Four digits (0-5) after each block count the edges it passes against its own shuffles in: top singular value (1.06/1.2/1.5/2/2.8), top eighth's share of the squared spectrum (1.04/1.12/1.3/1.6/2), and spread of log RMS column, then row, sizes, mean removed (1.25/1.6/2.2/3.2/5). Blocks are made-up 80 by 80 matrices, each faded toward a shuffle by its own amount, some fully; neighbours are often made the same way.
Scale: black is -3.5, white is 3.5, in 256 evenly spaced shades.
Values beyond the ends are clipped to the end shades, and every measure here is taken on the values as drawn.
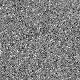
1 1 0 0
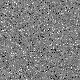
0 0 0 0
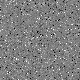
0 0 0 0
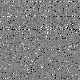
2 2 0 2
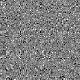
4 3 2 2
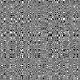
5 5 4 3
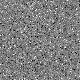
2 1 0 0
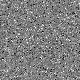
1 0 0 0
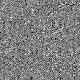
3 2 1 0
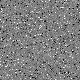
0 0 0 0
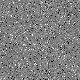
2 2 1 0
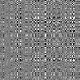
5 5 4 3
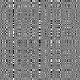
5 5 4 3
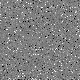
1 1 0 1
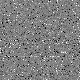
2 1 0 1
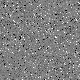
0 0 0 0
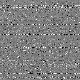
3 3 0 3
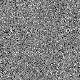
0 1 0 2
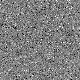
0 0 0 1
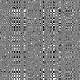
5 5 4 3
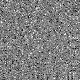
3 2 1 0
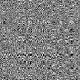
4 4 2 2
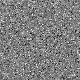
1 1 0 0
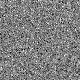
2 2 0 0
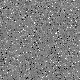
1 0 0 0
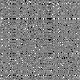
4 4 2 2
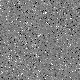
1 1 0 0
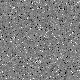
1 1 0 0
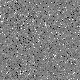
2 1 0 0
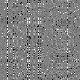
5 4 3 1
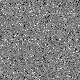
1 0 0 1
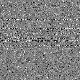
2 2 0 3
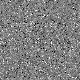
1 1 0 1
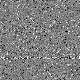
1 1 0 2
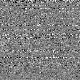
2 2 0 4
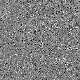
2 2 1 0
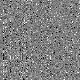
3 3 3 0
